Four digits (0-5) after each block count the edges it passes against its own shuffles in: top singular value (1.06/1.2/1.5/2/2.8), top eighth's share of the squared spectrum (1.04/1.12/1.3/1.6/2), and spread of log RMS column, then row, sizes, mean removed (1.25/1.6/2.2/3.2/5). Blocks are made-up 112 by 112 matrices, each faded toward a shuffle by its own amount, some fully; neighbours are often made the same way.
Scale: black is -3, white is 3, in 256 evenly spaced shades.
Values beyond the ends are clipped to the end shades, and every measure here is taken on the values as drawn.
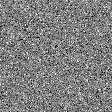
0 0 0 0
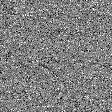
0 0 0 1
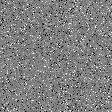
0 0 0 0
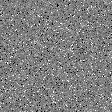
0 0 0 0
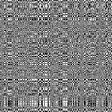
5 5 4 4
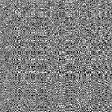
5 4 3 3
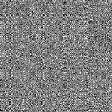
5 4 3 3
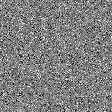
3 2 1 0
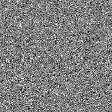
3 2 1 1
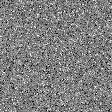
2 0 0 0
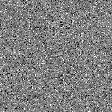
3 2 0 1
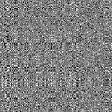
5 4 3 3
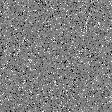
0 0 0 0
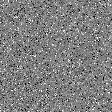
2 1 0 0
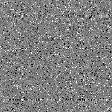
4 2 1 1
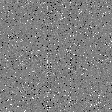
3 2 1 1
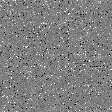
3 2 1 1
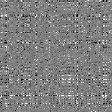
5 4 3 3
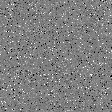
2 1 0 0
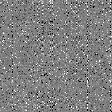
4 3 2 1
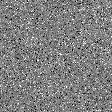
1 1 0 0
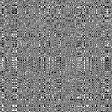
5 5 4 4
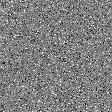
0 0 0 0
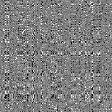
5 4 3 2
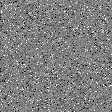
1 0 0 0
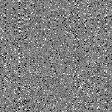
4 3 2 1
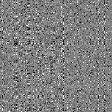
5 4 3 2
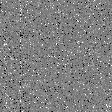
2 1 1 0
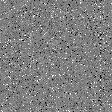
2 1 1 0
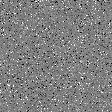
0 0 0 0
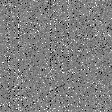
2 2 2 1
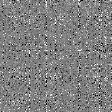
2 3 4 3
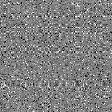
5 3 2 3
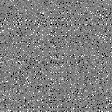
4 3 2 2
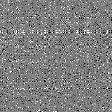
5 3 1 2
